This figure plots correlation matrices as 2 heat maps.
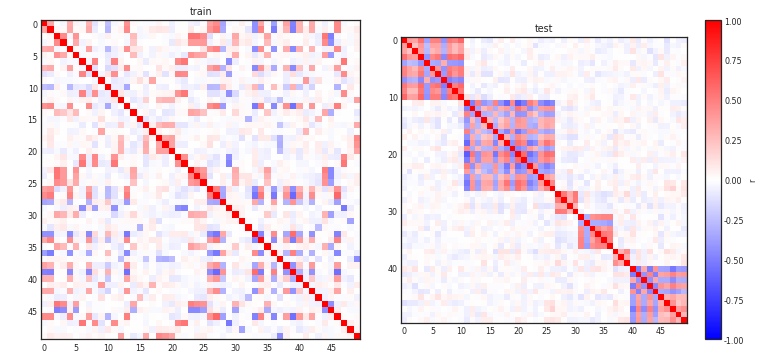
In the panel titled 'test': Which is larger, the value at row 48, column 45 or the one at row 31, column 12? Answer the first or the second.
the first
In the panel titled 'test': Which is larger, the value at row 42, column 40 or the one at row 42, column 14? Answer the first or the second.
the first
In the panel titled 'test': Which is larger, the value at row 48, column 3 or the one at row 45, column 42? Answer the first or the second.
the first
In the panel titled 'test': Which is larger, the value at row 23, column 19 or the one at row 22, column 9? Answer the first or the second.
the first
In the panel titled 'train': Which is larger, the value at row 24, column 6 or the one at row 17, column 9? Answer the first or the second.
the second
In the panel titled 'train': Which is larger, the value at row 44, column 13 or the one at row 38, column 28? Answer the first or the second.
the first
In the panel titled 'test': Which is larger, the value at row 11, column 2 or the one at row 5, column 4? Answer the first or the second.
the first
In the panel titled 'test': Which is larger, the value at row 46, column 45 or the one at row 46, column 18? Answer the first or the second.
the first
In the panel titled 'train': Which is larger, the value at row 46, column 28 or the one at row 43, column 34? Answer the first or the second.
the second
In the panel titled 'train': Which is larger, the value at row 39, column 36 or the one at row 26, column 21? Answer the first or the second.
the first
